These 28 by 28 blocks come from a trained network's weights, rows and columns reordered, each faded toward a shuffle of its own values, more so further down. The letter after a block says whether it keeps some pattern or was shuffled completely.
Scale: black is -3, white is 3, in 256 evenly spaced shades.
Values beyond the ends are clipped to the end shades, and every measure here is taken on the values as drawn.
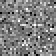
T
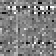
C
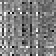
C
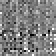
C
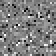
T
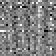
C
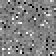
T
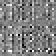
C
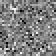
T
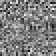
C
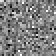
T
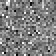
T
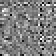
C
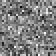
C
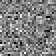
C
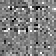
C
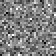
T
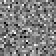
T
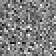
C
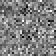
C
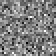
T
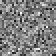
T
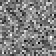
T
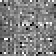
C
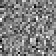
C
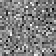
T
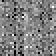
C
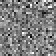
C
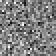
T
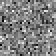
T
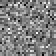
T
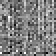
C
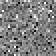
T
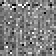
C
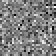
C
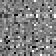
C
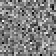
T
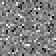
T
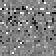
C
